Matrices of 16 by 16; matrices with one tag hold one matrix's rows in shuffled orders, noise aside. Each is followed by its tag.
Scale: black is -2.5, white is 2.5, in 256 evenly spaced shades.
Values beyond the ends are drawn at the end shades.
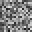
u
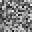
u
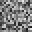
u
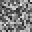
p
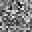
p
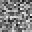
p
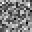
p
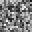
p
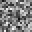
p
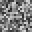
p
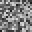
p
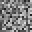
u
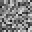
u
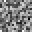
p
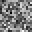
p
